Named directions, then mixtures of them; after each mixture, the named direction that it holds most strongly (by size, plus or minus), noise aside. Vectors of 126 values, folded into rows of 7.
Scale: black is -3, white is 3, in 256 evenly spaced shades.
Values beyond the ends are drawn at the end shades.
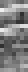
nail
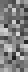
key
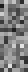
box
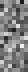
box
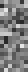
box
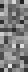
box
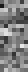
nail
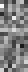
box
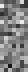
box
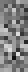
key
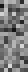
box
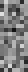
box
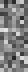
box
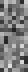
box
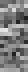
nail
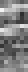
nail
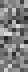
key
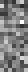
box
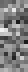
key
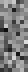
key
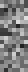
key
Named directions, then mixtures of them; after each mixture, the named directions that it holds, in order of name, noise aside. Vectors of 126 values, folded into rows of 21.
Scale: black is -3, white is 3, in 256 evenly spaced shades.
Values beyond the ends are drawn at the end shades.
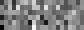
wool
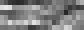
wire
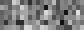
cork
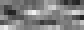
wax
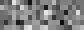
cork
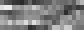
wire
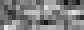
wax, wool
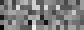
wool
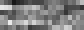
wire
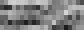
wire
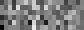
wool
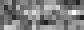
wax, wool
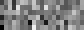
wool
